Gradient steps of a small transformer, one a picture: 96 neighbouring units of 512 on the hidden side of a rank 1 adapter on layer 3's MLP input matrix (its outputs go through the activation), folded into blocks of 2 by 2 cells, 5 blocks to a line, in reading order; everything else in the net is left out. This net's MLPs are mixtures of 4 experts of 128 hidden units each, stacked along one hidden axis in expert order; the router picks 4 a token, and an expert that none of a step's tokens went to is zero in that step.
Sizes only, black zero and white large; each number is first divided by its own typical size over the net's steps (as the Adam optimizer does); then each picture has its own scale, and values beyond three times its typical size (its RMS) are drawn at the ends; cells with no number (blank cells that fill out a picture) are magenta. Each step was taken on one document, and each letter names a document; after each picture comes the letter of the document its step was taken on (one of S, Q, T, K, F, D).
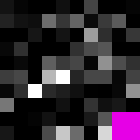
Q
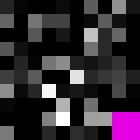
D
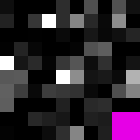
Q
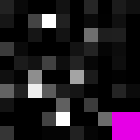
D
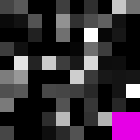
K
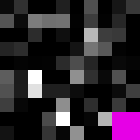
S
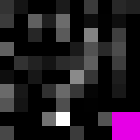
D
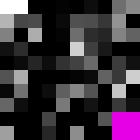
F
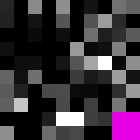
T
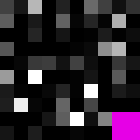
T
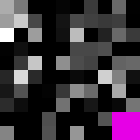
F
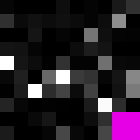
Q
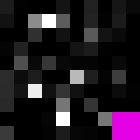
S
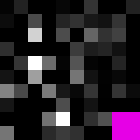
D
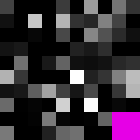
K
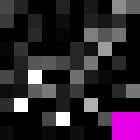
S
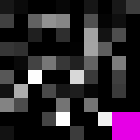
S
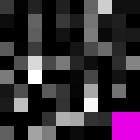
T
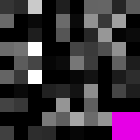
T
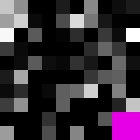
F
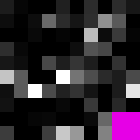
Q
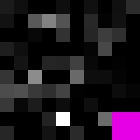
S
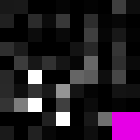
S
